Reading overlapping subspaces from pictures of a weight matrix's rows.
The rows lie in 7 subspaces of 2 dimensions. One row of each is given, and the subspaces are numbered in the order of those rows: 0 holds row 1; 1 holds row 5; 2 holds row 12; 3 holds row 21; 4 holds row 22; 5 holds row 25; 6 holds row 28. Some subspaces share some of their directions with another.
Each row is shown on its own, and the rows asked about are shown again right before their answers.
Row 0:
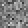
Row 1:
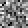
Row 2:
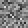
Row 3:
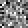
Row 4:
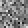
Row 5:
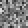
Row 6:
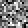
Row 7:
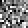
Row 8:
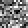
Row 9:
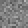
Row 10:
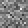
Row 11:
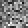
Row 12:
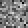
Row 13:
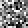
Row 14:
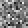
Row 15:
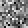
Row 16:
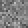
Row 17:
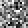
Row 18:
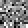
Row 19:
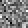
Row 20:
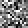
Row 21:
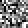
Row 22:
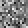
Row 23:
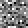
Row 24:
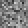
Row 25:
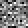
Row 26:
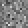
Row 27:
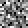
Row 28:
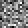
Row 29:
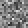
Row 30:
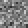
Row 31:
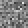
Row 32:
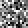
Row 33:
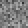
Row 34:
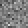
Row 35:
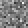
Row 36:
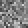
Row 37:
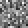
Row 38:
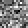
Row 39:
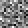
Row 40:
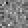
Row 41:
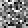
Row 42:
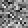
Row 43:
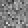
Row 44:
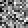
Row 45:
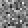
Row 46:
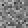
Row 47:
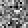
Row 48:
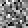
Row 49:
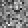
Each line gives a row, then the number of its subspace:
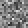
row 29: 3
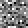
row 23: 5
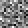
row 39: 6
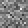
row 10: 2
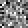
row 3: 0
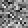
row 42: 2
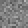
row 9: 6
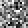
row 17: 5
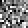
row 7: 3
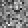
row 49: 5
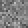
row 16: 4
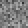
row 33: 1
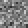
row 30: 4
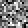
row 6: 3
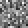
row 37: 1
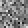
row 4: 4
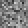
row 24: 6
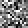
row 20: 2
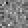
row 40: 0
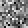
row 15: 4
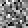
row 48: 0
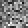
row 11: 6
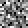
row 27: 0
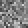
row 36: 4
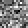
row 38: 5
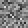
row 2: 2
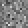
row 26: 0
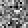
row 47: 5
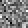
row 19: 3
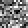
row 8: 5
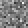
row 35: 2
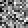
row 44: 1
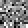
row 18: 4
